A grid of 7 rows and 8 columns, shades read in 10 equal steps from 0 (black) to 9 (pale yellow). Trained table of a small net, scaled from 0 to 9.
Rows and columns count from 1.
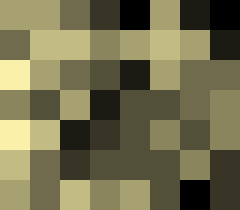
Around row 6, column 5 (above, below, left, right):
3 6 3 3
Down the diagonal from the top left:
6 7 4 1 3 3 0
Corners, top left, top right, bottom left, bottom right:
6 0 6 2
